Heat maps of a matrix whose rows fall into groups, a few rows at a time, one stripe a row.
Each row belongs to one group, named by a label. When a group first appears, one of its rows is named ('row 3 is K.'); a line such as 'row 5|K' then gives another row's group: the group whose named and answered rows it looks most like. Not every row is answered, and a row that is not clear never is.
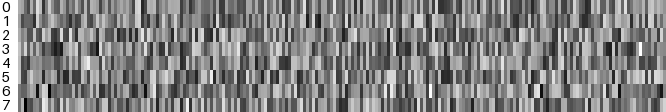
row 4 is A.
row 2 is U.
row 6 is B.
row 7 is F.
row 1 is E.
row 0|E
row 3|A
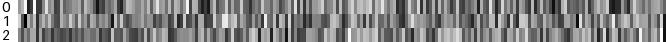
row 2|B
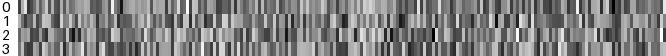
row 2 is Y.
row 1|U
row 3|F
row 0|F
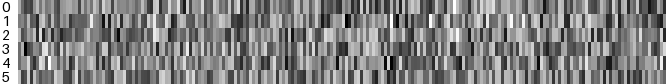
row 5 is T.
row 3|F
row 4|Y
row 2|B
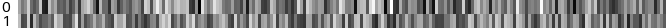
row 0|Y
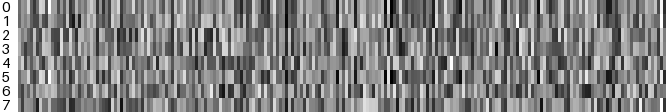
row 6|E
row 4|E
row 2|U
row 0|Y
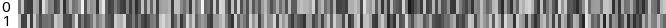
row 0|F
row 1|T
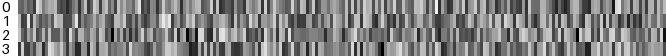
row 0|E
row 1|T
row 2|U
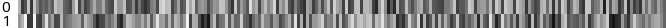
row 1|F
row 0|T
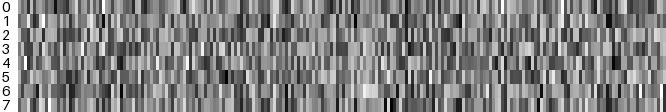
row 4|U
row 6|B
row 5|E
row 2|E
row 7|Y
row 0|A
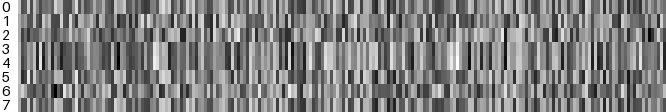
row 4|B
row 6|A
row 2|A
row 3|B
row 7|T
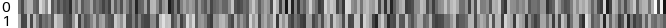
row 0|B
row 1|T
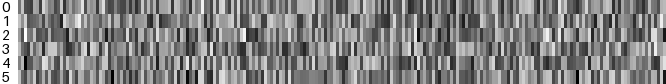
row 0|F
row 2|U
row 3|E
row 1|A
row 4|F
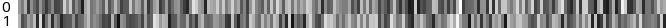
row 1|B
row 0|A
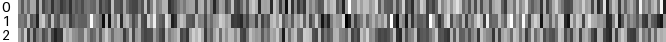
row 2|A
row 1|Y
